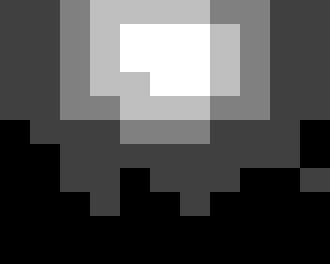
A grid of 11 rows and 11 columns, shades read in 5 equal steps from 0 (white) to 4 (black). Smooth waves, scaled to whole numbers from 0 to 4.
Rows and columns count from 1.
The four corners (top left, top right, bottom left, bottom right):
3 3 4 4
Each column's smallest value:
3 3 2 1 0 0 0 1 2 3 3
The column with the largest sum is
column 1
